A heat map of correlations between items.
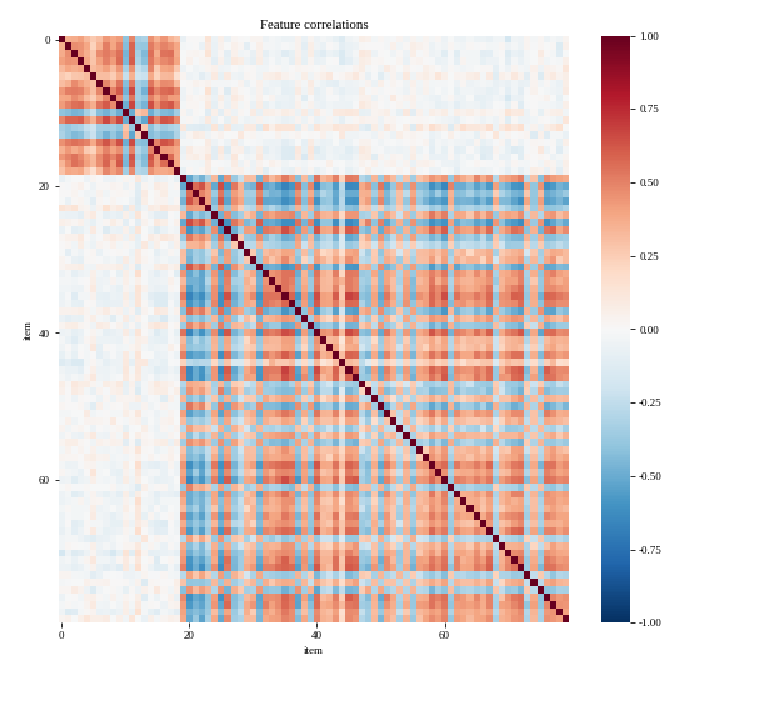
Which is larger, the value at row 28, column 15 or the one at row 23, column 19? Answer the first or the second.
the first
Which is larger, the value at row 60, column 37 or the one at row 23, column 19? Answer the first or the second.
the second
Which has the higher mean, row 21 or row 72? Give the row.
72
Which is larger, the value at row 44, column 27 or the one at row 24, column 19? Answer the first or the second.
the second
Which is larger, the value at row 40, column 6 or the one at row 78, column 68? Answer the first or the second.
the first
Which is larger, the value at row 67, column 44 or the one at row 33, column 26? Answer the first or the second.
the second
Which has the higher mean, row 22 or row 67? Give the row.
67
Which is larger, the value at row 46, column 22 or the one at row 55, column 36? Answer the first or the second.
the second
